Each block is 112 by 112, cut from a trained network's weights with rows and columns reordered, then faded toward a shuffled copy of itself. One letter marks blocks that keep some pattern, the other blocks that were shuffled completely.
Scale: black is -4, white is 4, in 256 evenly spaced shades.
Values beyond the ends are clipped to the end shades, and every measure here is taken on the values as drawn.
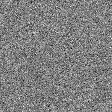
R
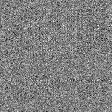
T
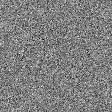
R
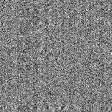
T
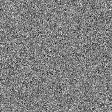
T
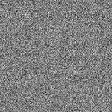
T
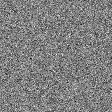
R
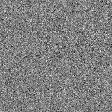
T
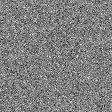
R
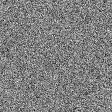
R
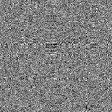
T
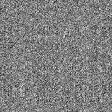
T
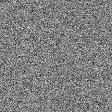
T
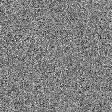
T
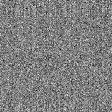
T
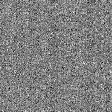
T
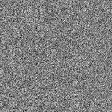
T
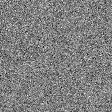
R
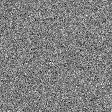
R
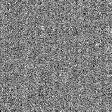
T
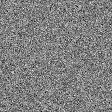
R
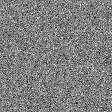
R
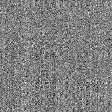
T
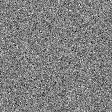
R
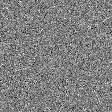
R
